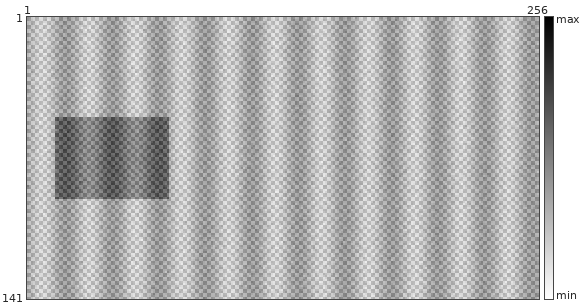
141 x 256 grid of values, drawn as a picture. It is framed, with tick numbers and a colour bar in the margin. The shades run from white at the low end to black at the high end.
Ninth with the highest average: middle left. Stripes: upright, repeating 11 times. Slope: none. Average level on the scale: 30%. Odd patch: higher, in the middle left.
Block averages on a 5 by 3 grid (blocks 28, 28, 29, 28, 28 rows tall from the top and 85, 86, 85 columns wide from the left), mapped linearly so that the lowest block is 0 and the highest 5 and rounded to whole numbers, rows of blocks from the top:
000 / 100 / 500 / 100 / 000
